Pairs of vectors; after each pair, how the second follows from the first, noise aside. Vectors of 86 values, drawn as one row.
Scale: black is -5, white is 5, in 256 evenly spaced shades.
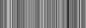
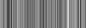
negated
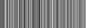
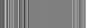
partly zeroed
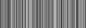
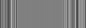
partly zeroed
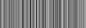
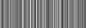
negated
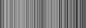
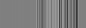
partly zeroed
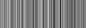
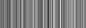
negated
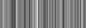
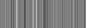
partly zeroed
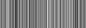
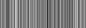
negated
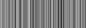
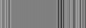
partly zeroed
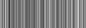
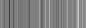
partly zeroed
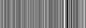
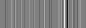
partly zeroed
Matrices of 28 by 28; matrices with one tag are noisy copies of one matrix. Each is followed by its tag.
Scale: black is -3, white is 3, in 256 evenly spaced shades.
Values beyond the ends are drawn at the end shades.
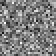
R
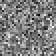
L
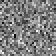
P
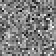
L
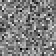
L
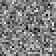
R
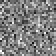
P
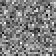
R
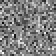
P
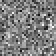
L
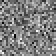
P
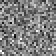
P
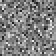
L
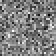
L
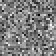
L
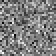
P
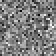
L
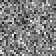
P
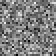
R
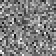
P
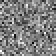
P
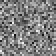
P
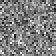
P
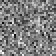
P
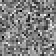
L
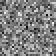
R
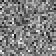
P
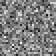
R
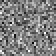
P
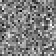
L
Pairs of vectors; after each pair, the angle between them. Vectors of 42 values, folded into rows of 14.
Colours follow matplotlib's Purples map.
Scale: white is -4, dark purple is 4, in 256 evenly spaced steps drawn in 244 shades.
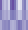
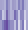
orthogonal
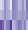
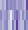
orthogonal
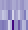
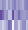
nearly opposite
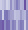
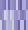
partly opposed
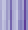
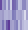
partly opposed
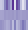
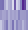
nearly opposite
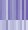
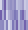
orthogonal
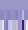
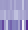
nearly opposite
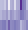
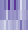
nearly opposite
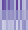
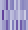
orthogonal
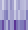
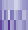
partly aligned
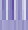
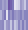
partly aligned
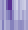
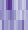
nearly parallel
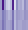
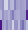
orthogonal
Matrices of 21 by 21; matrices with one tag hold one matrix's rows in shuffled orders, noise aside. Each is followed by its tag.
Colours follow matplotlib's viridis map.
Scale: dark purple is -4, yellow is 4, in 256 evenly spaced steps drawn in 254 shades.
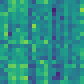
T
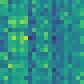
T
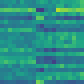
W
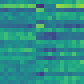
W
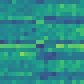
W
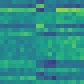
W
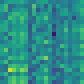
T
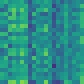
T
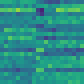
W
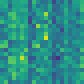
T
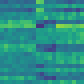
W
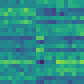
W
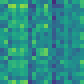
T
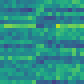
W
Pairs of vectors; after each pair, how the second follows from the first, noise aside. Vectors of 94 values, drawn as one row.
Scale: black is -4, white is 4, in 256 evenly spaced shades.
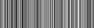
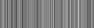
shrunk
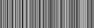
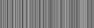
shrunk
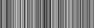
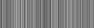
shrunk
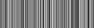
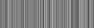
shrunk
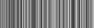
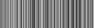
sign-scrambled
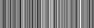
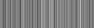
shrunk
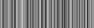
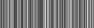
sign-scrambled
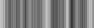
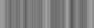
shrunk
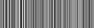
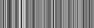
sign-scrambled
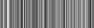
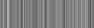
shrunk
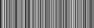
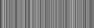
shrunk
